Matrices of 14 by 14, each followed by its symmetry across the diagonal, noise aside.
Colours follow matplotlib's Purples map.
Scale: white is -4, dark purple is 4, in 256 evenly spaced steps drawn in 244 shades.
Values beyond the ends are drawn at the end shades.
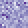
antisymmetric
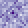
symmetric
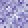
symmetric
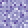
symmetric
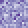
symmetric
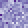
symmetric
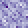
symmetric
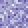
symmetric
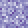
symmetric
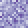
symmetric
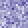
antisymmetric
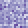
antisymmetric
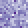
antisymmetric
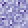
symmetric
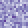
antisymmetric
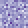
antisymmetric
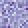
symmetric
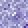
symmetric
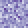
antisymmetric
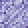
symmetric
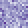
antisymmetric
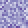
antisymmetric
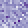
antisymmetric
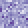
antisymmetric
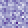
antisymmetric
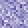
antisymmetric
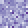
symmetric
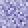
symmetric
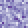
antisymmetric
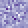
antisymmetric
